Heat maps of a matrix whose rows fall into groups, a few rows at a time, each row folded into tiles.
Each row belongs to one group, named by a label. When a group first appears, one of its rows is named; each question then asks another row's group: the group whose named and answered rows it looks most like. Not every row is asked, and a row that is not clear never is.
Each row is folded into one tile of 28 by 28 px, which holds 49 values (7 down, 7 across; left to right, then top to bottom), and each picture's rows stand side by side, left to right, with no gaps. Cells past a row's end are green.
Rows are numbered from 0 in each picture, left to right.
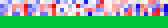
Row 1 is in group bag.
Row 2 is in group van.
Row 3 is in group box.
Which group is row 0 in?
bag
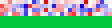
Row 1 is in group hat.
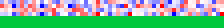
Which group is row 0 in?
van
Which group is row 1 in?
van
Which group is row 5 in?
van
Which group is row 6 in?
box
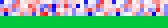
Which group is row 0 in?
box
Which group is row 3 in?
box
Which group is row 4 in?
box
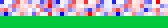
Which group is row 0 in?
box
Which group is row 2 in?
box
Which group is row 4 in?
box
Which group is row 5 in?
hat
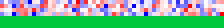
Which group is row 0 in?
van
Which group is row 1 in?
box
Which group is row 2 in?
van
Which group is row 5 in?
box
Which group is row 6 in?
van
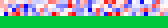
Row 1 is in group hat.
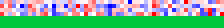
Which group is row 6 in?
hat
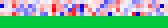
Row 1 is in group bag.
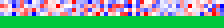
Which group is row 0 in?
van
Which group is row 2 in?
hat
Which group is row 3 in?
hat
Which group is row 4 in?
hat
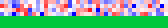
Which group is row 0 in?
van
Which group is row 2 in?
van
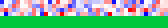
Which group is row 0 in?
box
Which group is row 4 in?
van
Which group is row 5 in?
box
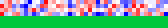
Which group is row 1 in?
box
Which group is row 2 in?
van
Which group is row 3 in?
van
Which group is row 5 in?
hat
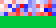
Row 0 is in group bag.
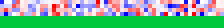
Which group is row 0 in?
box
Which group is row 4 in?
van
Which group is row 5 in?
hat
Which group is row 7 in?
box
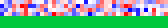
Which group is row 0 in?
bag
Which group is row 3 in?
box
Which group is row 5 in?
hat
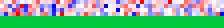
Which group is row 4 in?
hat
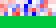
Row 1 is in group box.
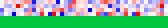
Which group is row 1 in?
hat
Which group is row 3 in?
hat
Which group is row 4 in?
hat
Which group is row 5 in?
van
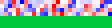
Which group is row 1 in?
bag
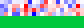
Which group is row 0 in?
bag
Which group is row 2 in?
van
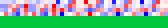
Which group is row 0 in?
bag
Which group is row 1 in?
bag
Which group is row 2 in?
box
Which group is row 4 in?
box
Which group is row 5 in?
box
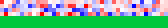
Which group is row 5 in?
box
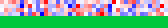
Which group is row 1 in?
hat
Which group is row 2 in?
van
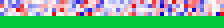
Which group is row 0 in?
van
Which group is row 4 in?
van
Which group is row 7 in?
hat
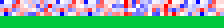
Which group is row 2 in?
box
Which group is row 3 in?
box
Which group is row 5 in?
bag
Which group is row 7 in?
box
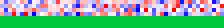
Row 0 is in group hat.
